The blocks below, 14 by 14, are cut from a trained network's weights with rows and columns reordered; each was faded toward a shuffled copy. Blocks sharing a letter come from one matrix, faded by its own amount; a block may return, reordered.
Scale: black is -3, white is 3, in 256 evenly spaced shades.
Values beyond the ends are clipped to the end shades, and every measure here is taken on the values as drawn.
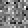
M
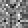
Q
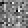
M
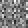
Q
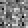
M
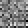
Q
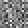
Q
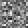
Q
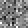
M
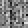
M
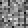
M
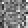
Q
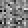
M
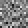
Q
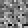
M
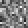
Q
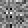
Q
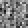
M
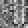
Q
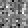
M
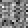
Q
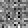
Q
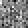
M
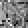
M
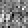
M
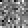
M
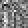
Q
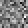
Q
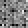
M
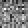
Q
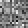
Q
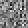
Q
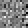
Q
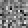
M
